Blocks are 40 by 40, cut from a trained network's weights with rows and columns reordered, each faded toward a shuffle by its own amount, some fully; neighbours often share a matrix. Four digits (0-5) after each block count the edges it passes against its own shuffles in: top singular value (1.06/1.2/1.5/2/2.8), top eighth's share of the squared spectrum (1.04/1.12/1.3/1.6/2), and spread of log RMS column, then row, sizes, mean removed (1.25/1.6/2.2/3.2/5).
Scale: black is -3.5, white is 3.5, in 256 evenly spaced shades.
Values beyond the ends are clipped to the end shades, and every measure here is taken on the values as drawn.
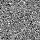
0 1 0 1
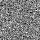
0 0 0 0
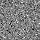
0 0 0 0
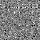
2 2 0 1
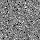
0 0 0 0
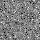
0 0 0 0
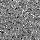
0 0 0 0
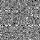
3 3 0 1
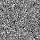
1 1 0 0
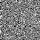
2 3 1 0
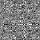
3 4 2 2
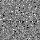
2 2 0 0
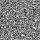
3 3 1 1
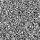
2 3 0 1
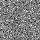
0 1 0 0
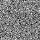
1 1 1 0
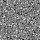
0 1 0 0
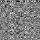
3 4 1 2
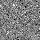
0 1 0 0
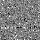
2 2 0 1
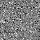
1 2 1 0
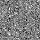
2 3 1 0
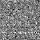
2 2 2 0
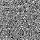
2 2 1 0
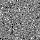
0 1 0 0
